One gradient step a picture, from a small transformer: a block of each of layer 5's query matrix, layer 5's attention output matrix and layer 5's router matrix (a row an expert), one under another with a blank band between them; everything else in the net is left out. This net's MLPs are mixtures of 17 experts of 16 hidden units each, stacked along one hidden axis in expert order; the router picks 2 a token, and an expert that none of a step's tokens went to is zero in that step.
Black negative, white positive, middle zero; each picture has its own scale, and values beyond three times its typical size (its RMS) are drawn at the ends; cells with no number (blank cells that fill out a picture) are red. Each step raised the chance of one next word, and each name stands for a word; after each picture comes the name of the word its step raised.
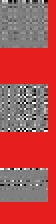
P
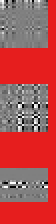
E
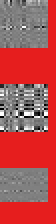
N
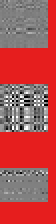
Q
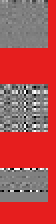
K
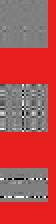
N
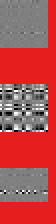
N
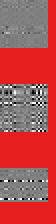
P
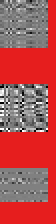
P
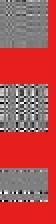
P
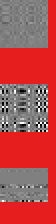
K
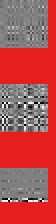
E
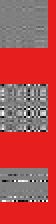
N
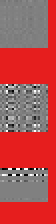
K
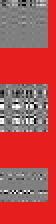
E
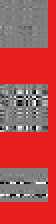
Q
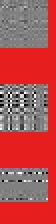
Q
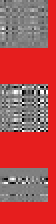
P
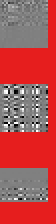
K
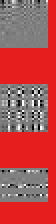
Q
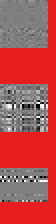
E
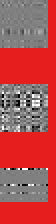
Q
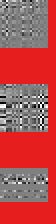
E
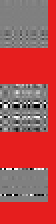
E
